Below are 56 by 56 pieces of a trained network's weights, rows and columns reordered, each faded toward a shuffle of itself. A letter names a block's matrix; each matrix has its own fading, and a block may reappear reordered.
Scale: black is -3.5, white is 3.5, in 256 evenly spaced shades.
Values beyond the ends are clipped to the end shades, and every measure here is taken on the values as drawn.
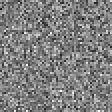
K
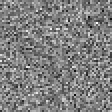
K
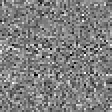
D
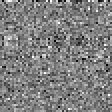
D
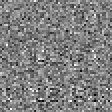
D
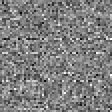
D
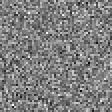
K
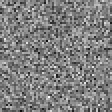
K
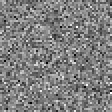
K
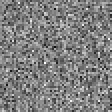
K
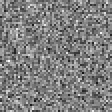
K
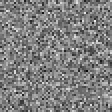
K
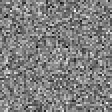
K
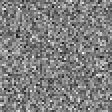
K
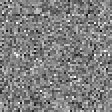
D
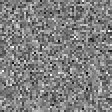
K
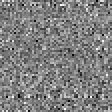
D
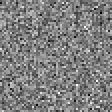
K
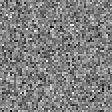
K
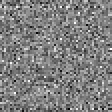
D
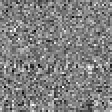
D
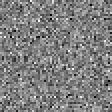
D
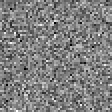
K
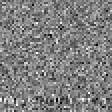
D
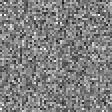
K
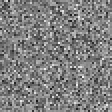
K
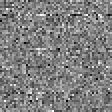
D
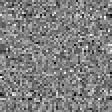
D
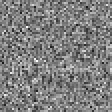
K
